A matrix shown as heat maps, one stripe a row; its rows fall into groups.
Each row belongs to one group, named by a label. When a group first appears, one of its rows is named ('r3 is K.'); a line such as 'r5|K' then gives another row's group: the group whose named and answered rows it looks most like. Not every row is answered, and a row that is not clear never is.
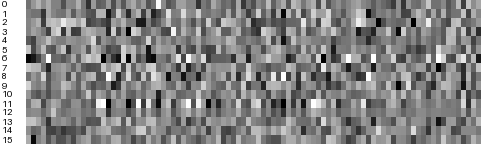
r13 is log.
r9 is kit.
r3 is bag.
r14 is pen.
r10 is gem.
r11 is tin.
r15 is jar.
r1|tin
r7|log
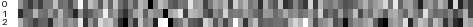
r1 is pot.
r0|gem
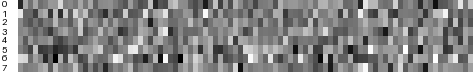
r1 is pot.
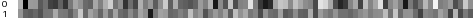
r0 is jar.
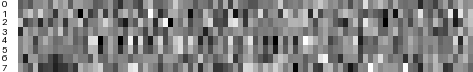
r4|tin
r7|pen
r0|pot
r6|jar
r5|tin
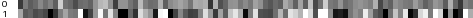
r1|jar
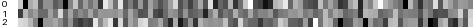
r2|log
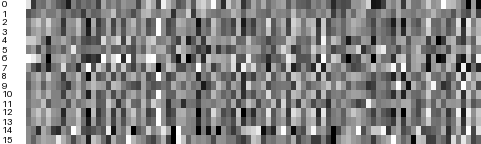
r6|log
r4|log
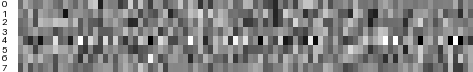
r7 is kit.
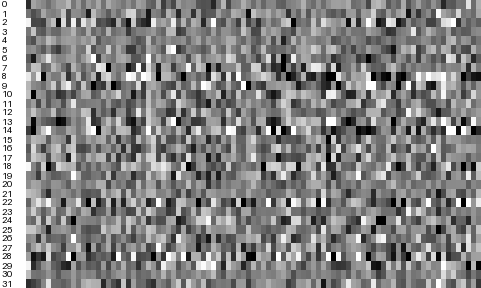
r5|jar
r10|jar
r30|pot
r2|pot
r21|log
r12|kit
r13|jar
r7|tin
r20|tin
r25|log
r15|tin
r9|kit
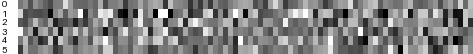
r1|jar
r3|pot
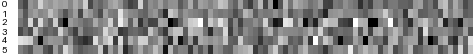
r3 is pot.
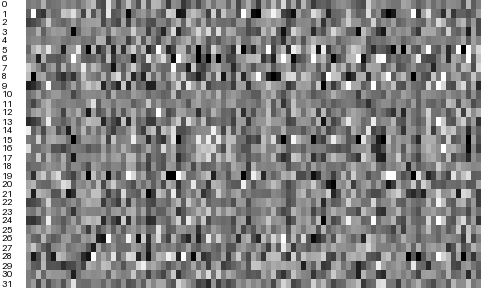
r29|pen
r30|bag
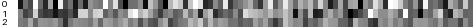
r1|pen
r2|bag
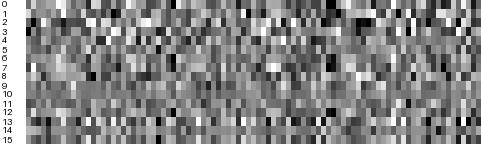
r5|gem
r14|log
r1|kit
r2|pen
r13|gem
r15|gem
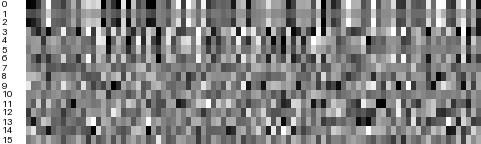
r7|pen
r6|gem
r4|tin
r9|kit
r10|tin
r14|pen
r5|tin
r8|log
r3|gem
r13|pen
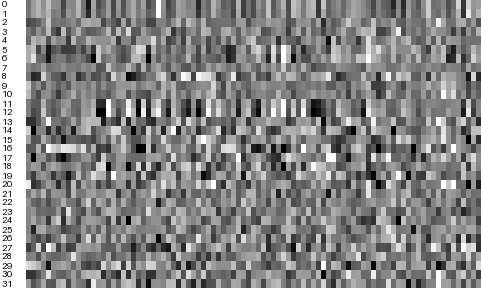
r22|gem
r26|gem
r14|jar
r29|log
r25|jar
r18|tin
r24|bag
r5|pen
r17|jar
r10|pot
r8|pot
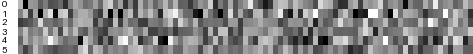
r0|jar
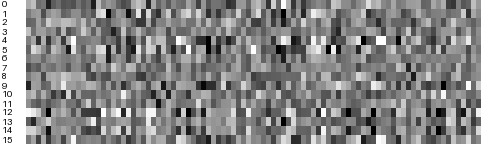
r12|log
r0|pen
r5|tin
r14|log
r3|kit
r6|tin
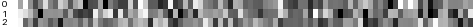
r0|kit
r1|log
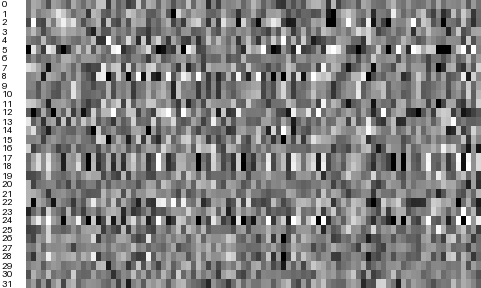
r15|tin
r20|pot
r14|pen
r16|pot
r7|log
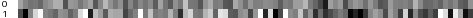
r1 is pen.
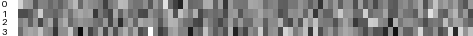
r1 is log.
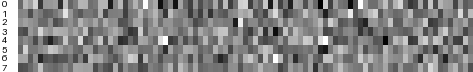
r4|jar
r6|pen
